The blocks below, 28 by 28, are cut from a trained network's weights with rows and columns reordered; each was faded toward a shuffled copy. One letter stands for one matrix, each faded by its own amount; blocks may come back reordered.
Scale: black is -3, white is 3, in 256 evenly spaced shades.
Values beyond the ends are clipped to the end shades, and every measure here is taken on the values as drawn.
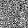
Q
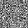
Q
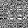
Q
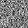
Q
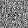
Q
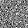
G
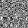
Q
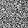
G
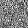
Q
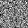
G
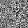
Q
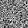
G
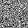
G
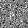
G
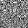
Q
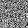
G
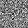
G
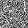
G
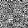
Q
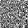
G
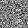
Q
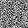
G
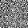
Q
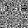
Q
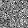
G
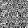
Q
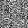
G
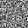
G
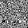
G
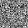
Q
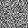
Q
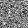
G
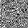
G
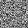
G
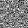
Q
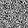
Q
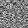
Q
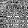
Q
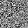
G
